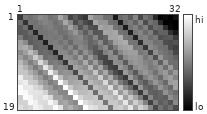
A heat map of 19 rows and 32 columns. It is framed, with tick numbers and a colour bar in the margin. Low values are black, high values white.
Ninth with the highest average: bottom left. Grain: diagonal, down to the right. Slope: up to the bottom left. Mirror symmetry: none.
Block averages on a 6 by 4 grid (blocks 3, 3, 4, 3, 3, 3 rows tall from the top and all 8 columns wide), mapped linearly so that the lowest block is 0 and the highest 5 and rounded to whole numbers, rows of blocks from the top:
2 2 2 0 / 1 2 2 1 / 2 2 2 2 / 4 3 2 2 / 4 4 3 2 / 5 4 4 2
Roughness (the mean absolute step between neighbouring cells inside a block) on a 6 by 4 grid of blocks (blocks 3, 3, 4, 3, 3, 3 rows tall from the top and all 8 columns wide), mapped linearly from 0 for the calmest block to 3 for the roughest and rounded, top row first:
1 2 2 1
1 0 2 1
2 2 1 1
2 2 3 1
0 3 3 1
0 2 3 2
